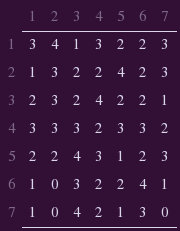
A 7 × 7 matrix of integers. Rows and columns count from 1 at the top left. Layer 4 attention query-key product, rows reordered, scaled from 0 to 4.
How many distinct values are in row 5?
4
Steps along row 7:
down up down down up down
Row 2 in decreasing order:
4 3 3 2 2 2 1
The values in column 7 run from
0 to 3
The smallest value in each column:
1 0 1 2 1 2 0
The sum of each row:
18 17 16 19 17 13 11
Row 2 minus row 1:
-2 -1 1 -1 2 0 0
